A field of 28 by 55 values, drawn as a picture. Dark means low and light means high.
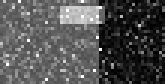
Seam: vertical, 60% of the way across, the left part higher. Average level on the scale: 30%. Odd patch: higher, in the top middle. Stripes: none. Ninth with the highest average: top middle.
